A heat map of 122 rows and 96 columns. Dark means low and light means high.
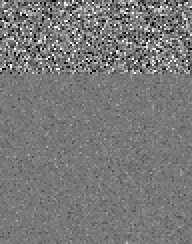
The distribution is heavy-tailed on both sides. No overall slope runs across the table. On average the colour sits 50% of the way up the scale. The halves do not mirror each other. The texture is fine-grained noise. The bottom part is calmer, past a seam about 30% of the way down.
